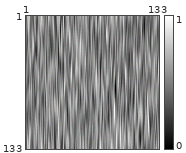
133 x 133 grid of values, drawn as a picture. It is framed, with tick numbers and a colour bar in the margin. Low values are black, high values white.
There is no overall slope. Streaks run downward. The histogram is bell-shaped. On average the colour sits 50% of the way up the scale.
